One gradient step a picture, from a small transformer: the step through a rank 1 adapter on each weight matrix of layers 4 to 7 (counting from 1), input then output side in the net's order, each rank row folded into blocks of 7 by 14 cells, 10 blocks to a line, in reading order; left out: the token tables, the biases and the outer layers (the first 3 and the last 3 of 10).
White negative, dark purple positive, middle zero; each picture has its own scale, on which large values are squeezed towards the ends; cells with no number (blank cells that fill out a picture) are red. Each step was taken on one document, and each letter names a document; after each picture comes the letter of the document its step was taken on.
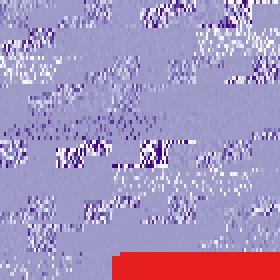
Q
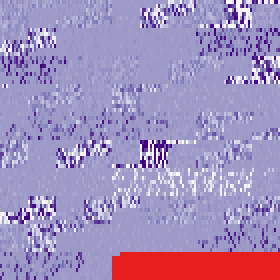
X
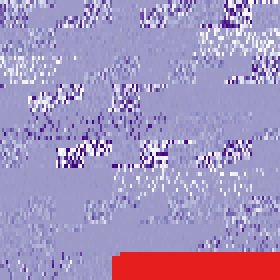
Q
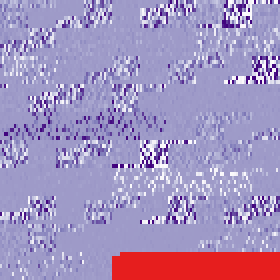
Q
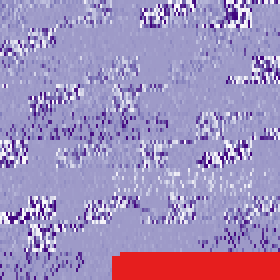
X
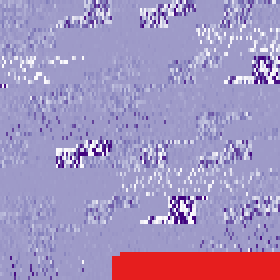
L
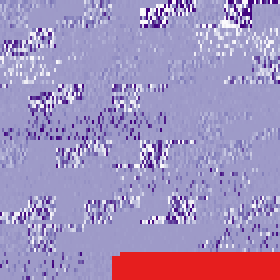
Q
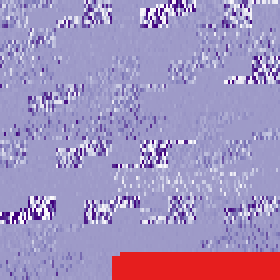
Q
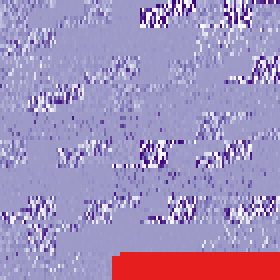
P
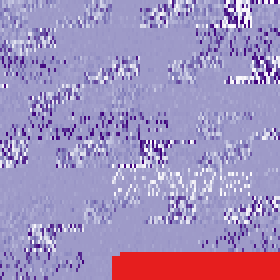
X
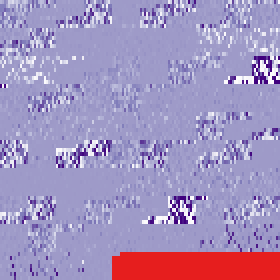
L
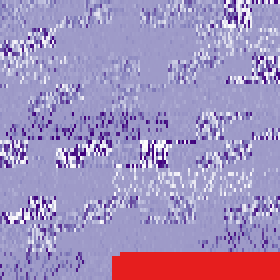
X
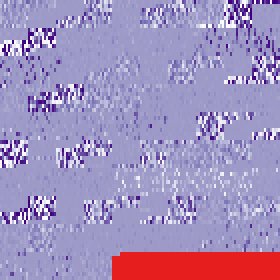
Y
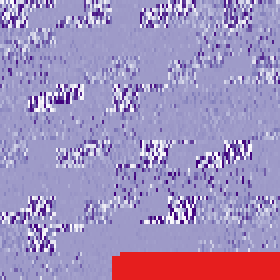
P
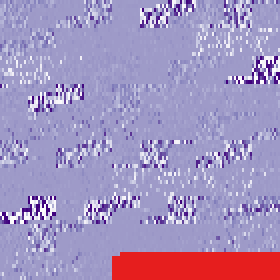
P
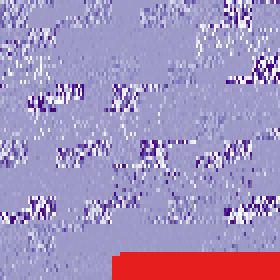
P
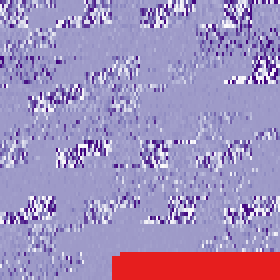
Q
